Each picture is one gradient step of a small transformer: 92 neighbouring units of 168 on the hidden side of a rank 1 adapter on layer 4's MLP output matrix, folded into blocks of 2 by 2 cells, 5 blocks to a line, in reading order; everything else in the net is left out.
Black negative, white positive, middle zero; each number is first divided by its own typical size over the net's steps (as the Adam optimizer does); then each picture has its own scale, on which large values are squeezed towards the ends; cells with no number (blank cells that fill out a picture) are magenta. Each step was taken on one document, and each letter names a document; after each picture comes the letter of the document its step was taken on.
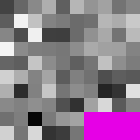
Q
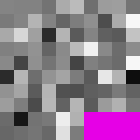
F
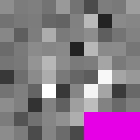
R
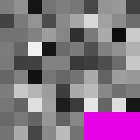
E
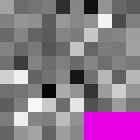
R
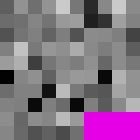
R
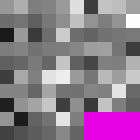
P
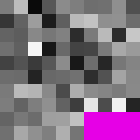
E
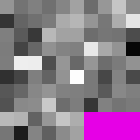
P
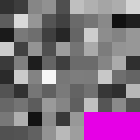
Q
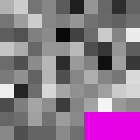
Q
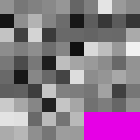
P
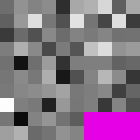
P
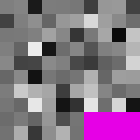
E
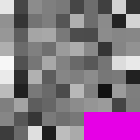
Q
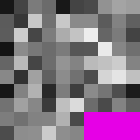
Q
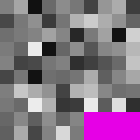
E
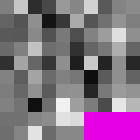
E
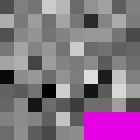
R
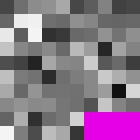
Q
